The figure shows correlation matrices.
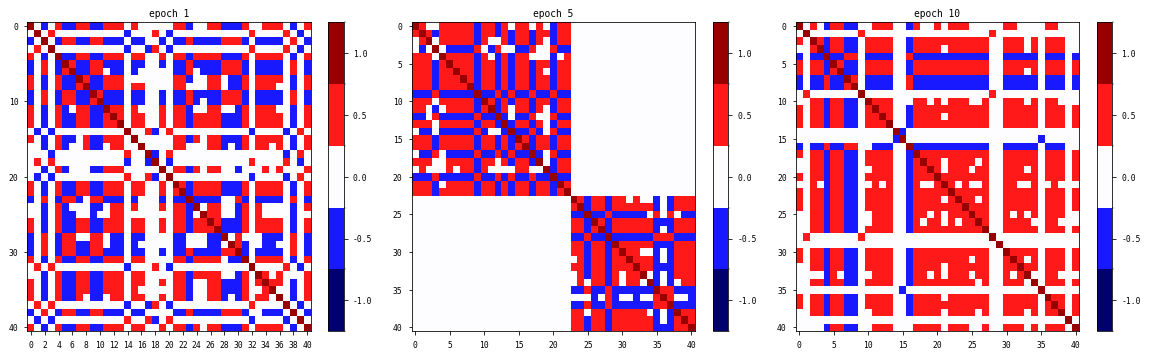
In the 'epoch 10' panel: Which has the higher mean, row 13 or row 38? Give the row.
13
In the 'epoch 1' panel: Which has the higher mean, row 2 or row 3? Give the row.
3
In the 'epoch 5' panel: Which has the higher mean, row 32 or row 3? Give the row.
32
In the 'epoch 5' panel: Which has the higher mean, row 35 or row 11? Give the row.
11
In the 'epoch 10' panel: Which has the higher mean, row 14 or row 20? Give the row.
20
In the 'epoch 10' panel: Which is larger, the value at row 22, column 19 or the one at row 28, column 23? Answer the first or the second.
the first
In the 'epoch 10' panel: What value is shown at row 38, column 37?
0.5
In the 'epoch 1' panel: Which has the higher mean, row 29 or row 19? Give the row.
19
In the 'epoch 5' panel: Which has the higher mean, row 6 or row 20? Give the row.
6
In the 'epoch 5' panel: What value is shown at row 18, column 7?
0.5
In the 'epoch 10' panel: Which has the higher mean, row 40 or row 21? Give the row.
40
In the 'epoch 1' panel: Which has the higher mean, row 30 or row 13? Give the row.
13
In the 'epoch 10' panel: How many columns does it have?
41
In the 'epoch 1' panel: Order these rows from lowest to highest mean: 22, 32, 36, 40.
32, 36, 40, 22
